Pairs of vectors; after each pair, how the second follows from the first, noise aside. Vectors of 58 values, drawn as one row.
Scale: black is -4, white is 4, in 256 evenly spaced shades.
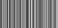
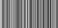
reversed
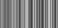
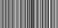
sign-scrambled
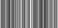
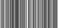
reversed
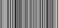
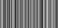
sign-scrambled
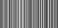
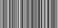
sign-scrambled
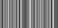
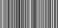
sign-scrambled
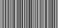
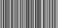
reversed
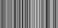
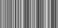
sign-scrambled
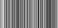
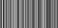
sign-scrambled
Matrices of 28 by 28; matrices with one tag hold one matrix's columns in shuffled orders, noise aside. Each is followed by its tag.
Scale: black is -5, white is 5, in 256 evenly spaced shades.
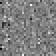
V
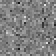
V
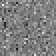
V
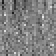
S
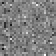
V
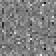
V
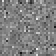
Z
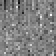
S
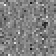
V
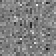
V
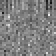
S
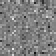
Z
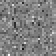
V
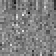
S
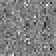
V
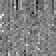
S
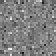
Z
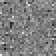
V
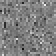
V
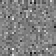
Z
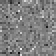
Z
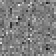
V
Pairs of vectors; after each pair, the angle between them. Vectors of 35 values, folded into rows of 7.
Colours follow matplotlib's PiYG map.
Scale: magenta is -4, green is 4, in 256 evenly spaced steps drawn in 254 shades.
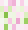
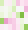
orthogonal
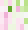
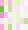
partly aligned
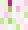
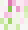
nearly parallel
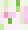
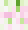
nearly parallel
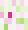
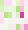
orthogonal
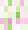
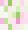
nearly parallel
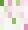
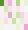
nearly parallel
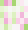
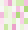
orthogonal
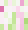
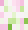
partly aligned
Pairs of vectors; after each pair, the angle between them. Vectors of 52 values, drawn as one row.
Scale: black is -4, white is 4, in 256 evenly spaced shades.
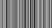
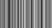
partly opposed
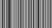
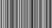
partly opposed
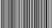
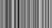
orthogonal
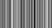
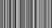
partly aligned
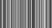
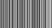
orthogonal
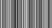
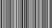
nearly opposite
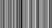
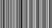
nearly parallel
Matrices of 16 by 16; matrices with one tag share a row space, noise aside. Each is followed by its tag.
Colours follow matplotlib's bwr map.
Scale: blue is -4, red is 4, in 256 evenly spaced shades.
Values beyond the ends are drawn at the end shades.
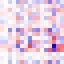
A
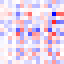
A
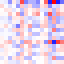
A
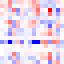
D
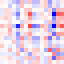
A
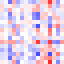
D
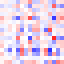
A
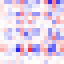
A
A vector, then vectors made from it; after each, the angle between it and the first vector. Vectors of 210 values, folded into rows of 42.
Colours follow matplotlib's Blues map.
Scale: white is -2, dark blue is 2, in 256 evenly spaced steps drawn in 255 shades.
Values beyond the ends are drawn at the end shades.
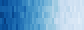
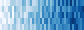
nearly opposite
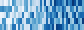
partly opposed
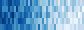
nearly parallel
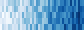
nearly opposite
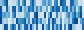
orthogonal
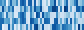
orthogonal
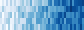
nearly opposite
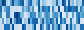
orthogonal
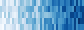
nearly opposite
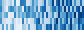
partly opposed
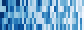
partly aligned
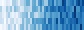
nearly opposite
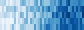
nearly opposite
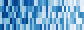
partly aligned
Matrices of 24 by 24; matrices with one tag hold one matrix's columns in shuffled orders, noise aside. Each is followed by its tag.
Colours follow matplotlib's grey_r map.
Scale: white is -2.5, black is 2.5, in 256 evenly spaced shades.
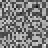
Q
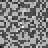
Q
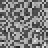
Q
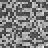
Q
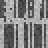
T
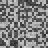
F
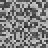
Q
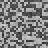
Q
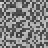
Q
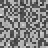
F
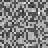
Q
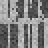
T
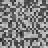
F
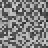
Q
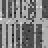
T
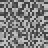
Q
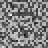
Q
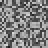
F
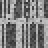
T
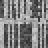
T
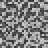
Q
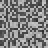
F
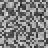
Q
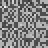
F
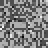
F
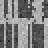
T
